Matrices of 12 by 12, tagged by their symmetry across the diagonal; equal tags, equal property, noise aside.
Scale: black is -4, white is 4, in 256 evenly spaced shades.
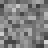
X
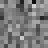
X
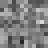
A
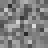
A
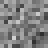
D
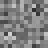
A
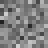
X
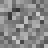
D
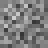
D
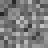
D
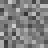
A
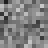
X
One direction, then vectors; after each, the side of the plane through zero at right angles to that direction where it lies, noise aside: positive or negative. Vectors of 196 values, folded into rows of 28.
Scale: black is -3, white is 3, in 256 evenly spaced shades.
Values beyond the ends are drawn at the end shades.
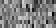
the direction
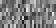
negative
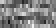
negative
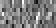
positive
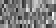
negative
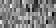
positive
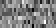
positive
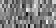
negative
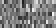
negative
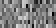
positive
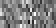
positive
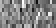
positive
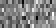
negative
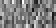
positive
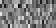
positive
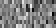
positive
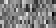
positive
